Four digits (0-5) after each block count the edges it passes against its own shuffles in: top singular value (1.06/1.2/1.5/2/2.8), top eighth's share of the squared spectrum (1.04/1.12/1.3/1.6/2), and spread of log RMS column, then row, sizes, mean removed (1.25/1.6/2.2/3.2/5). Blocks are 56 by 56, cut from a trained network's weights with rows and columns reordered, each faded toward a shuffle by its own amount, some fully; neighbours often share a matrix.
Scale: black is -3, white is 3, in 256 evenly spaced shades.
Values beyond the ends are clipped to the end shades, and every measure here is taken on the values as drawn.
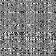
3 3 0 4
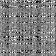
4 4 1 4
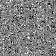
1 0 0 1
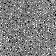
0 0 0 0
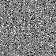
0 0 0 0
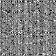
3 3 0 3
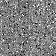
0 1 0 0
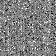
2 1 0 0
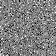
0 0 0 0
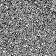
0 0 0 0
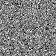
0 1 0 0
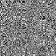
4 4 2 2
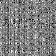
3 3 0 3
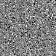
1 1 1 0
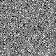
1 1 1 0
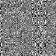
2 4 3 1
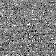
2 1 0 0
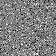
0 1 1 0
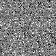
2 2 1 0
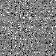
1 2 2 0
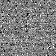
1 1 2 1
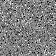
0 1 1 0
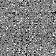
2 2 2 0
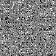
2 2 2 0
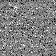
1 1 1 0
